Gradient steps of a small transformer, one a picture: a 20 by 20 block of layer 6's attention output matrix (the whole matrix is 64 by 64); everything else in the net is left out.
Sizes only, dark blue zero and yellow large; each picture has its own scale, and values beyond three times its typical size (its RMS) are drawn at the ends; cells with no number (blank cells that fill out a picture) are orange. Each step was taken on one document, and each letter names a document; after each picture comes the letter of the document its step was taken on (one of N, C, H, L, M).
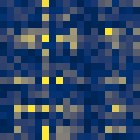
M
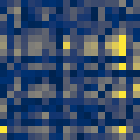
M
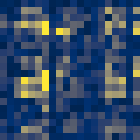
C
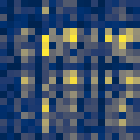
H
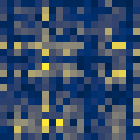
M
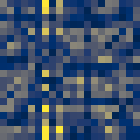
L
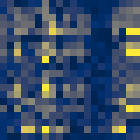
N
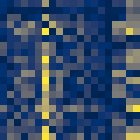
N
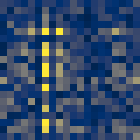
L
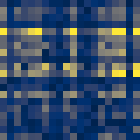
M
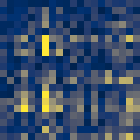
H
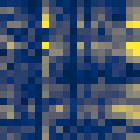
N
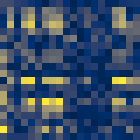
N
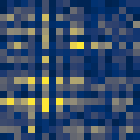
L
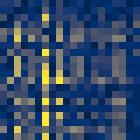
M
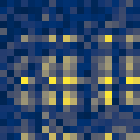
H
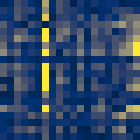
N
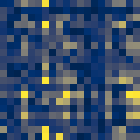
H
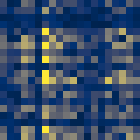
H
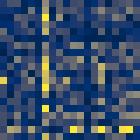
L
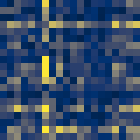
N
